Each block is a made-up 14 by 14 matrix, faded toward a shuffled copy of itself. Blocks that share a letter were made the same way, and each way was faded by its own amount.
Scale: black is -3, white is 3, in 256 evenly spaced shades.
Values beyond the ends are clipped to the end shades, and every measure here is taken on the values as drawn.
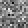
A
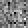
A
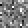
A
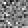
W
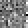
A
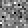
W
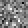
W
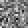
A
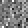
W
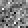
W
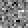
W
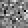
W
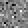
W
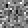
W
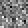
W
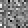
A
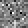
W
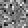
W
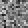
A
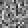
A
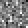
W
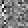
A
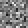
A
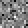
W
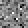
W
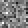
W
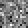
A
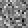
W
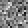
A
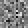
A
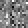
A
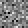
W
